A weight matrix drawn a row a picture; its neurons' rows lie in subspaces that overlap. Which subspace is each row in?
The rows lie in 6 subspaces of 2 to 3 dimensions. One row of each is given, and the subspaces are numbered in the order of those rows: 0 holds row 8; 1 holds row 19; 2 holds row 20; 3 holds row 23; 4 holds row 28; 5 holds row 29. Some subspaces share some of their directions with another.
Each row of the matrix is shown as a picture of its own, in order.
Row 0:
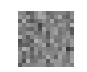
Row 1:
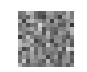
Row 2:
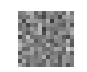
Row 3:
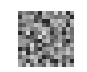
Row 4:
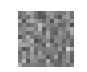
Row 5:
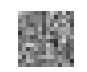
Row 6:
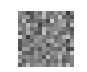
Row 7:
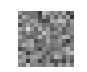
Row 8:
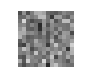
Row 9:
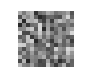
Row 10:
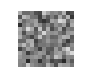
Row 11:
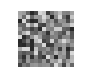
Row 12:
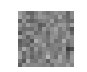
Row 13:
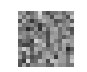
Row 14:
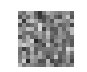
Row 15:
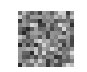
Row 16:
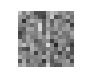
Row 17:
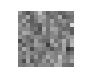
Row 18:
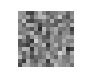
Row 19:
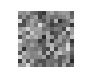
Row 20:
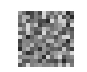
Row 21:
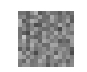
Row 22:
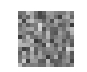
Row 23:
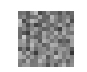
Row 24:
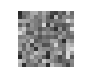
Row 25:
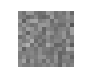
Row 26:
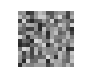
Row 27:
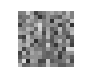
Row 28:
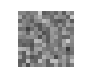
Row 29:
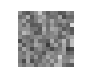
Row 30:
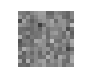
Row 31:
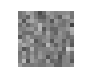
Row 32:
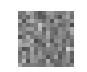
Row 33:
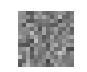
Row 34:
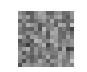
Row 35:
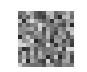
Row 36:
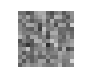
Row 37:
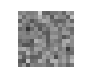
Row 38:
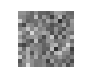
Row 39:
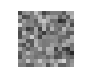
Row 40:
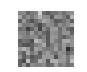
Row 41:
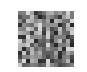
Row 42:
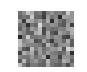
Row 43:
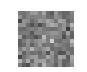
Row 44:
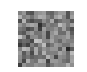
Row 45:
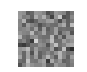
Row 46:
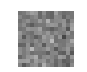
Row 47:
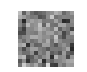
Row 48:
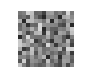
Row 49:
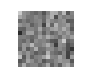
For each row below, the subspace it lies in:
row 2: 2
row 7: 2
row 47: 0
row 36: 0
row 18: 1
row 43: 1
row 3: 4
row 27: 3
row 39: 2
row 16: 0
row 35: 1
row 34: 0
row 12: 0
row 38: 1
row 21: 3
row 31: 5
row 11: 3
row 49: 0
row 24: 0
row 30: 1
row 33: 1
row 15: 5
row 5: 0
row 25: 4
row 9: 2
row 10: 2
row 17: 5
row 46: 1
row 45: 1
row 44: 5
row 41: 3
